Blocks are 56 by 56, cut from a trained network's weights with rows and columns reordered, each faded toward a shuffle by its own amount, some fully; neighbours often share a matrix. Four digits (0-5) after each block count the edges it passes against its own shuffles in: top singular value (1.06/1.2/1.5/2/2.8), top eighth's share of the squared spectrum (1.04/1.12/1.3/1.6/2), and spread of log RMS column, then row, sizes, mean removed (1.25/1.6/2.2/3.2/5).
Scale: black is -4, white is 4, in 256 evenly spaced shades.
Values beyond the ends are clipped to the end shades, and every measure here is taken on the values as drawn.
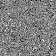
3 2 1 0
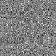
3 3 2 1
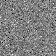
0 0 0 0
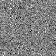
3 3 1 1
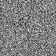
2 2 0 0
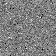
0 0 0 0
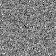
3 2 0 1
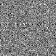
2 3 1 2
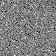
1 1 0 0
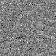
2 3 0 1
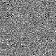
3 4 1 1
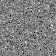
0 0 0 0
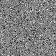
0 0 0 0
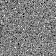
0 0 0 0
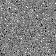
0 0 0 0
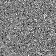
0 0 0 0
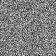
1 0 0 0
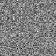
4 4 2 1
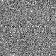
3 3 0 1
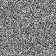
2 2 0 0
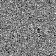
2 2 1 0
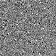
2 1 0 0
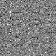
3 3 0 2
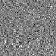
3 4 2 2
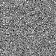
2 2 0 1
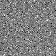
3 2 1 0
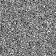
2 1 0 0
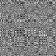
4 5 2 3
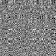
4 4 2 2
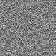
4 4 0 1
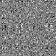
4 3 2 1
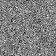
2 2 0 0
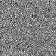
3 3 1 1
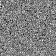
2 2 0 0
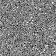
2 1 0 0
